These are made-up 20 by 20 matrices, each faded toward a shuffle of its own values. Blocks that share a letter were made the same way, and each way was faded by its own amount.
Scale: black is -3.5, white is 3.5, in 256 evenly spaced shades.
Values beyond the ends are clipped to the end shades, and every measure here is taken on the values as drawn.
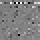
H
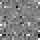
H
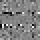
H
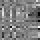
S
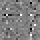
H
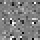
H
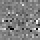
H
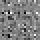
H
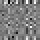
S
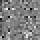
H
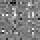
H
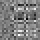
S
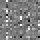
H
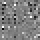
H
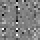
H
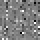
H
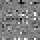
H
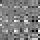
S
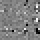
H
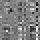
S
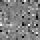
H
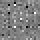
H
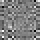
S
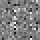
H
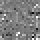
H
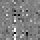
H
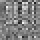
S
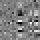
S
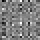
S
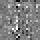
H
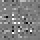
H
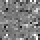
H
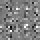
H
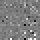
H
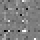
H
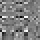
S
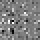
H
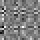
S
